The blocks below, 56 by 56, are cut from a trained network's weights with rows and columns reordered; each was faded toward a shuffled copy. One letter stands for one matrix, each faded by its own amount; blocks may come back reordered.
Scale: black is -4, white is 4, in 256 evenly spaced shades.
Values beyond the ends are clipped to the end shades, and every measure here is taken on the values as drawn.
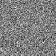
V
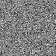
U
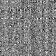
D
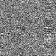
V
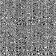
D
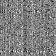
D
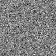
U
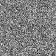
V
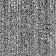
D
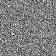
U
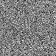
U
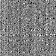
D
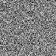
V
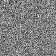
V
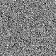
U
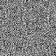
V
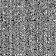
D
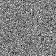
U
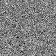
U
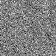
U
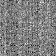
D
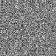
V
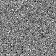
U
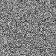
V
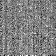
D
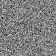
U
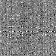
D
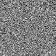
V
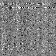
D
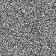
U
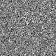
U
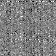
D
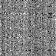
D
